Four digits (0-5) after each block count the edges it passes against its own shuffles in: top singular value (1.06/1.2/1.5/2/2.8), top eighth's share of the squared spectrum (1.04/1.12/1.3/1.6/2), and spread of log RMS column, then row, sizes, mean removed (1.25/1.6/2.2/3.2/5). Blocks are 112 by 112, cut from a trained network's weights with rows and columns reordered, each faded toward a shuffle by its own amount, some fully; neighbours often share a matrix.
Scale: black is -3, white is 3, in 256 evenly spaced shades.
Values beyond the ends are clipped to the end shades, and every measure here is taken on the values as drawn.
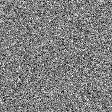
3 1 0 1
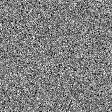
2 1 0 0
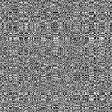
5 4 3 4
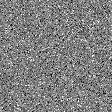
2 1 0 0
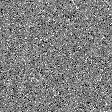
0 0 0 0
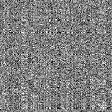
4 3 1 3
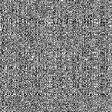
4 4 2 3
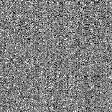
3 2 0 2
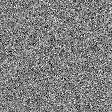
1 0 0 0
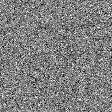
2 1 0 0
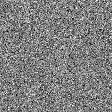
2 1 0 0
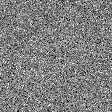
0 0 0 0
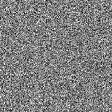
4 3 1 1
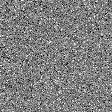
2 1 0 0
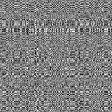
5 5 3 4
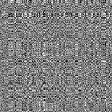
5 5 3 4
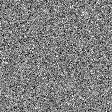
1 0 0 0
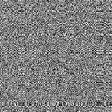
5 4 1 3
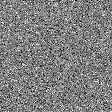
0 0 0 0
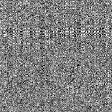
4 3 1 3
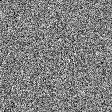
2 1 0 0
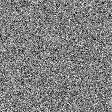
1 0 0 0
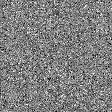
2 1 0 0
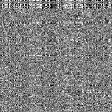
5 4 1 3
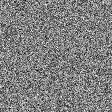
1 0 0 0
